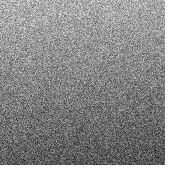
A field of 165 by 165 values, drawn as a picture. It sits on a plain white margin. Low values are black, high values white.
Overall the values sit about 50% of the way up the scale. The field climbs toward the top. The values follow a bell shape. The texture is fine-grained noise.
